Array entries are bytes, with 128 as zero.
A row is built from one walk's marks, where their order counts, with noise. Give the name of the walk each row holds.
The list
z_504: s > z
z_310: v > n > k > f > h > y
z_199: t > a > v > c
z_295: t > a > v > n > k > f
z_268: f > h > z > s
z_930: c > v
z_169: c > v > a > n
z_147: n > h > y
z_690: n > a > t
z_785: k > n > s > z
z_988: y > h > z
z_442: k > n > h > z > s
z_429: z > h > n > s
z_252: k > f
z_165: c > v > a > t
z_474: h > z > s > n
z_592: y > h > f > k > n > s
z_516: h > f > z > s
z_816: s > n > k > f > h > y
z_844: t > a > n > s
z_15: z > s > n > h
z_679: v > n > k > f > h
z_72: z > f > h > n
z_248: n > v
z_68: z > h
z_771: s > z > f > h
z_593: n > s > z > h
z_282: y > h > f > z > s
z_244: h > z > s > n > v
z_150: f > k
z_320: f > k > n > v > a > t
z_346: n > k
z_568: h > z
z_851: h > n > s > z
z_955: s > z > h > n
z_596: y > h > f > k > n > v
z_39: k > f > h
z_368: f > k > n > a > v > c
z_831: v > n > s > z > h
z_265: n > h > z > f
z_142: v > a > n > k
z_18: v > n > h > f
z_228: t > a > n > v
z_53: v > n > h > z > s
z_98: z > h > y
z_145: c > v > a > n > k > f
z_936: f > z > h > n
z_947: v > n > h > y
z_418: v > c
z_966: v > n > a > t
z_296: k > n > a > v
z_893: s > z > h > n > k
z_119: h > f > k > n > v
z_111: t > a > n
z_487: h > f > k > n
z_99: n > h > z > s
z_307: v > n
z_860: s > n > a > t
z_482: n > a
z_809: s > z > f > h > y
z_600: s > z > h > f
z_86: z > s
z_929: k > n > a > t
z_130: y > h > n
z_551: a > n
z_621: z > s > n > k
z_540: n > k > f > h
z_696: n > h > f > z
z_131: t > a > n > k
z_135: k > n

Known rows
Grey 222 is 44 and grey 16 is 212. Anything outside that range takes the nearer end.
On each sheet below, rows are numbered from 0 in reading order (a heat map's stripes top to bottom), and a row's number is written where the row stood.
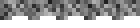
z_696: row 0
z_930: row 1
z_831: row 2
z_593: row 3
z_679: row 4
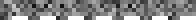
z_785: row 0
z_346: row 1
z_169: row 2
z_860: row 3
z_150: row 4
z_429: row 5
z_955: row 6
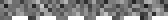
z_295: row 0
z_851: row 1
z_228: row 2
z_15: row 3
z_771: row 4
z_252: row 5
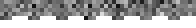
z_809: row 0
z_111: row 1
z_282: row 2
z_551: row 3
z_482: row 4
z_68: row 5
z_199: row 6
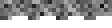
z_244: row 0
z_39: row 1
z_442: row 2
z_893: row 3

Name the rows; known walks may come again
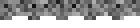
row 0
z_145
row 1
z_130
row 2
z_621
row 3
z_844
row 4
z_119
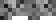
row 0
z_690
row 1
z_282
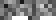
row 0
z_540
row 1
z_53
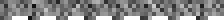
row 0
z_18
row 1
z_135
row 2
z_98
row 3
z_265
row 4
z_320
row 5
z_851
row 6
z_831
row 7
z_936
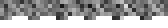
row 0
z_679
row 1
z_368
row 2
z_252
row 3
z_165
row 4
z_568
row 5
z_442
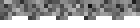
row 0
z_296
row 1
z_860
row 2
z_310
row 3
z_169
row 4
z_930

